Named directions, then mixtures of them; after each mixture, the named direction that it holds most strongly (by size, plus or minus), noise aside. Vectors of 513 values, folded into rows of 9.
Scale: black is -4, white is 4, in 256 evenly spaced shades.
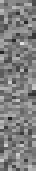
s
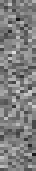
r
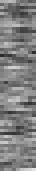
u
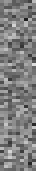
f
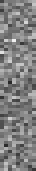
s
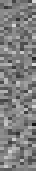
f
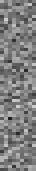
s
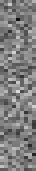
r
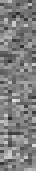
f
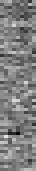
u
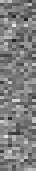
f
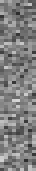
s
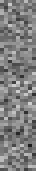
r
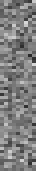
f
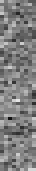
s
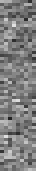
f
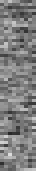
u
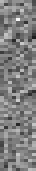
s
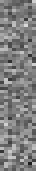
f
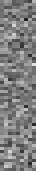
f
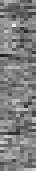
u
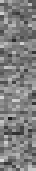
s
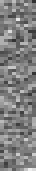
r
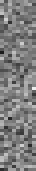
s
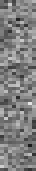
r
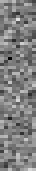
s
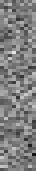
r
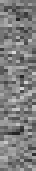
r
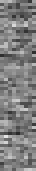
u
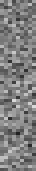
r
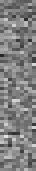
f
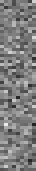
f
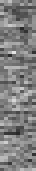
u
